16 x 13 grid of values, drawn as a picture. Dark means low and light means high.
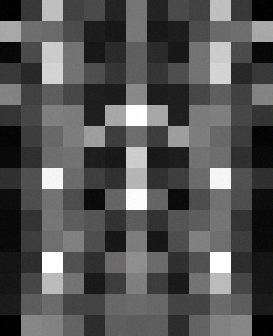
There is no seam. The left and right halves mirror each other. Upright stripes repeat 3 times across the table. Overall the values sit about 30% of the way up the scale.
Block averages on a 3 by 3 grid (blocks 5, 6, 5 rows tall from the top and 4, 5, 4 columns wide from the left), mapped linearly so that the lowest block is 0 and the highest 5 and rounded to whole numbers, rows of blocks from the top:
505 / 343 / 424
